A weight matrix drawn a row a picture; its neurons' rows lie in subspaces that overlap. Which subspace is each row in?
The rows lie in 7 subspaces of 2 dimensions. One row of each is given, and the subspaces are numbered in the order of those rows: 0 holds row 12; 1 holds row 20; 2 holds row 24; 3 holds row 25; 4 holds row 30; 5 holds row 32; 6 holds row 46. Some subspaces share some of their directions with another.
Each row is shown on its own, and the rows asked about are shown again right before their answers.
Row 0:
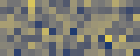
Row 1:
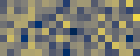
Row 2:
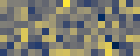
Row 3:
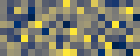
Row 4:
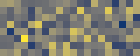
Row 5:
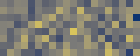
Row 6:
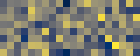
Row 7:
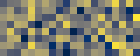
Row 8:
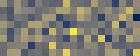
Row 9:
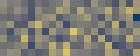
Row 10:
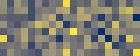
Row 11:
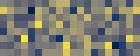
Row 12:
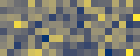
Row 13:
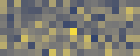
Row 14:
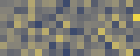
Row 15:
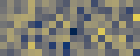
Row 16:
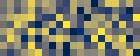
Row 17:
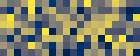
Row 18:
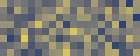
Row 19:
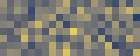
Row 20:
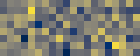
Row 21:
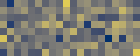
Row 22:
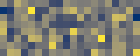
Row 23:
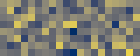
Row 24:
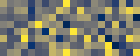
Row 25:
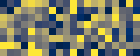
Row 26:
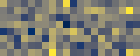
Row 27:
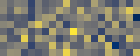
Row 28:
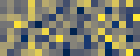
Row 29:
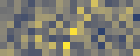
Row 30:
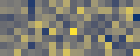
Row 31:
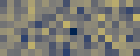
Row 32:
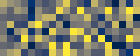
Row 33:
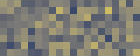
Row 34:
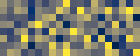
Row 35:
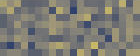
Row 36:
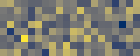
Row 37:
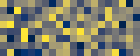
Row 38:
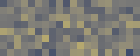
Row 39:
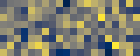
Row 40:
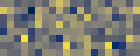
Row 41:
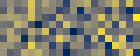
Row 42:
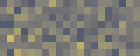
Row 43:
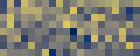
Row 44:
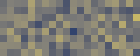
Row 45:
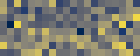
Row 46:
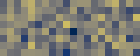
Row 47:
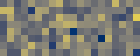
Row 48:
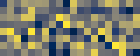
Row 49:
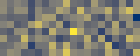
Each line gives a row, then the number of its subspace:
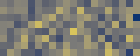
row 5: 0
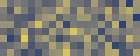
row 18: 4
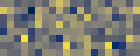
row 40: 1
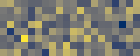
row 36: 5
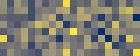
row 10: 5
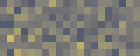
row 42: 4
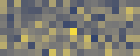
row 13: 6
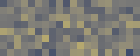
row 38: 0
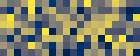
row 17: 4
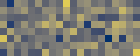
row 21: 5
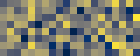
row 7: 5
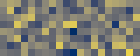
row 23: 3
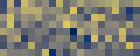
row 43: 6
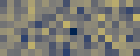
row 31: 6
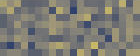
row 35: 3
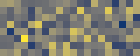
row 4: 5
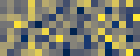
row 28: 0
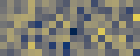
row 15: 2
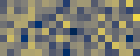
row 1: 4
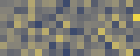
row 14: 6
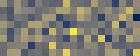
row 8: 1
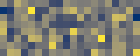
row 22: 1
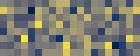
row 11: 1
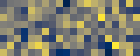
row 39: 2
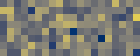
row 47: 1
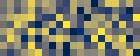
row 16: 2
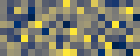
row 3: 3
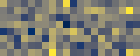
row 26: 0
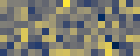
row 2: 2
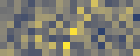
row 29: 2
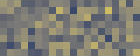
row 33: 3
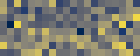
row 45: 6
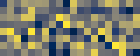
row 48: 0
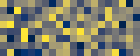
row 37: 4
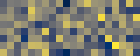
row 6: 2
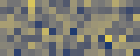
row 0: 4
